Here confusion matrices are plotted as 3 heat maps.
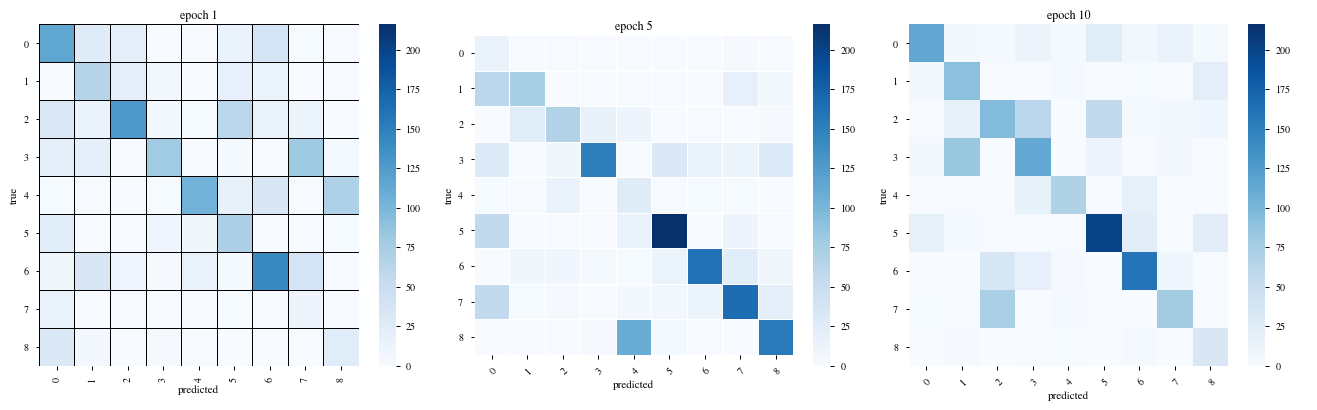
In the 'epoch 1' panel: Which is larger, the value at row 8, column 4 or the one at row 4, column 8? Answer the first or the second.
the second
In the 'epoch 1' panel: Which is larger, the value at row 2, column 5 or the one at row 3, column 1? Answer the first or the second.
the first
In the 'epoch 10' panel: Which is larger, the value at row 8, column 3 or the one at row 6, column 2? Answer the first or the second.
the second
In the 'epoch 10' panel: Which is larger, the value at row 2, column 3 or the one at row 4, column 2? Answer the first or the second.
the first
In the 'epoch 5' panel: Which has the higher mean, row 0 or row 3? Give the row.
3
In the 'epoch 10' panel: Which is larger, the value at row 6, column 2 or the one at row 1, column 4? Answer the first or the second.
the first
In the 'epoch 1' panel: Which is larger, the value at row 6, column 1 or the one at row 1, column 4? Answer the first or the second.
the first
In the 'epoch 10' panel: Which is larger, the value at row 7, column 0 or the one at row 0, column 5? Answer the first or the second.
the second
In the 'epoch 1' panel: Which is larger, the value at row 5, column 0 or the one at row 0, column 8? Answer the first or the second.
the first
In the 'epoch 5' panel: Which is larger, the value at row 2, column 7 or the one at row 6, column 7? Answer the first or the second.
the second
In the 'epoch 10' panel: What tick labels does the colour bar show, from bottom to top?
0, 25, 50, 75, 100, 125, 150, 175, 200
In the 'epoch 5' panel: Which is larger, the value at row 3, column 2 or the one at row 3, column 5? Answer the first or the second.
the second
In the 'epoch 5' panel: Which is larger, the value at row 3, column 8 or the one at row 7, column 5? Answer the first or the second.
the first
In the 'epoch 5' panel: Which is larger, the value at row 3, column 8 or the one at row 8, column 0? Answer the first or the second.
the first
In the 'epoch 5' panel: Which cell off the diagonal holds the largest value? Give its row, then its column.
8, 4
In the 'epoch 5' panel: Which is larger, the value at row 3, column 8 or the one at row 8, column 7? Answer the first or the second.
the first
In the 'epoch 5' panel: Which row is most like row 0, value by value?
4
